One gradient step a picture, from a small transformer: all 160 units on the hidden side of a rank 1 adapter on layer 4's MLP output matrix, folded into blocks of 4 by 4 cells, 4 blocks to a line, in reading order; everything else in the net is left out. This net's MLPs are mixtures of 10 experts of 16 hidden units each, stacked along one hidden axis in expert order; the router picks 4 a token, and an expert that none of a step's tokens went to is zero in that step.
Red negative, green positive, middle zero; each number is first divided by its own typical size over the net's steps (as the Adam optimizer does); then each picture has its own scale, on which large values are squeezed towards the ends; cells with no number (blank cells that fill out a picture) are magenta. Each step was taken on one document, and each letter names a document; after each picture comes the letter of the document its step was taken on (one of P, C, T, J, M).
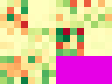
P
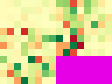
P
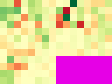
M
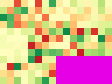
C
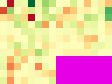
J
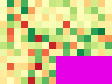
P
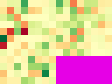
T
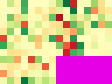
P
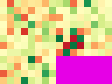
P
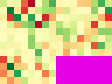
J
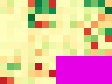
J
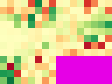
J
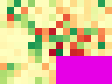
C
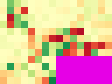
C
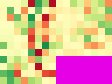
J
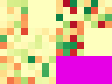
P
